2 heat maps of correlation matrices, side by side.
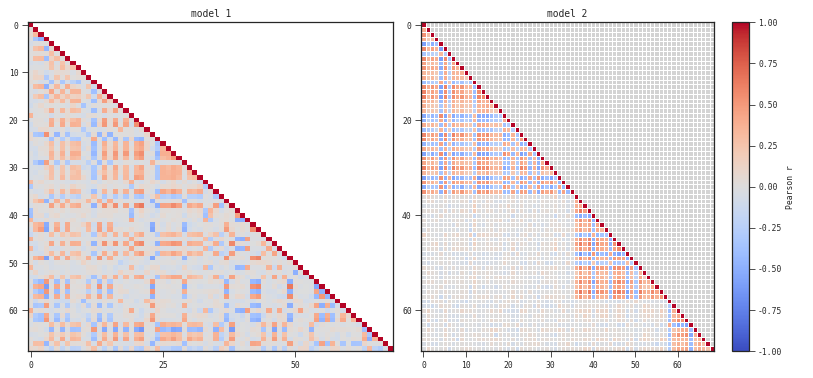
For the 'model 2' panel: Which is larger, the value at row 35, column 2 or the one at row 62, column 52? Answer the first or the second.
the first
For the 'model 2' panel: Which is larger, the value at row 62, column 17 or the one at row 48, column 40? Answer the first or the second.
the second
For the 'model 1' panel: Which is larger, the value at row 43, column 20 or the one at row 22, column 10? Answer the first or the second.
the first
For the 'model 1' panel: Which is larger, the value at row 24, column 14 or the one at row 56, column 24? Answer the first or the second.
the second
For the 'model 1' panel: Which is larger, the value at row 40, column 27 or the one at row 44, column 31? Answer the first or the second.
the second
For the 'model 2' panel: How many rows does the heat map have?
69
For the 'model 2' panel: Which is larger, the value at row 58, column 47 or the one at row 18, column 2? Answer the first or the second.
the second
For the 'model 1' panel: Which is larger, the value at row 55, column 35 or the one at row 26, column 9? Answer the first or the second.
the second
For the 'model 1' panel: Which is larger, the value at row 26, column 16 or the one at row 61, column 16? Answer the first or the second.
the first
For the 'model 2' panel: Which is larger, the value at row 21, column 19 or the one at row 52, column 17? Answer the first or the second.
the second
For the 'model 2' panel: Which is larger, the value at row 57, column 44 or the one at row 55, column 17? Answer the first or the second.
the second
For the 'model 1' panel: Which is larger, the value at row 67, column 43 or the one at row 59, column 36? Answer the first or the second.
the first
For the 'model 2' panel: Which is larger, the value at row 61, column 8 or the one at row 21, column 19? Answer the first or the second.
the first
